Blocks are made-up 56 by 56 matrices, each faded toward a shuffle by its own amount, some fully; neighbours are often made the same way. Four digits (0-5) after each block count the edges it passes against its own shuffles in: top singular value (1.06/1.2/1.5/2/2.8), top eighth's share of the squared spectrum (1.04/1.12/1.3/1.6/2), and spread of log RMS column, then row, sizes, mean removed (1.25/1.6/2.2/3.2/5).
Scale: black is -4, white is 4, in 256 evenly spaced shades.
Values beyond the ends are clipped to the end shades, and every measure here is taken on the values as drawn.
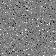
1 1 0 0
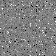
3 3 1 1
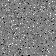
0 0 0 0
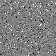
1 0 0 0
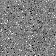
0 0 0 0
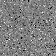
0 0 0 0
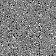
1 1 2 1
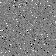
0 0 0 0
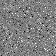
1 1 0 0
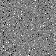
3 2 1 0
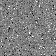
0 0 0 0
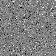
0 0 0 0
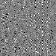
3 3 2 1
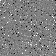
2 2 0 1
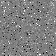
2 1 0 0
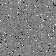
2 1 0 0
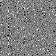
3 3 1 0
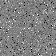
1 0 0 0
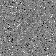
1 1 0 0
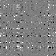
4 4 2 2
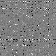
3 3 1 2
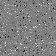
2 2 1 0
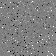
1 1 0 0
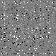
3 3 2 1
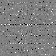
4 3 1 2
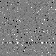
3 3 0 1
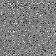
4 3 2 2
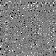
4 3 1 1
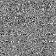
1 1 0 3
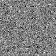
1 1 0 2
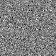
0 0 0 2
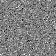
0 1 0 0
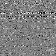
2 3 0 3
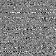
2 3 0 3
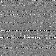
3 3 0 3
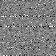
2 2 0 2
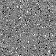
3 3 1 1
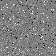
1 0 0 0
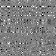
4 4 2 2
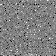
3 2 0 0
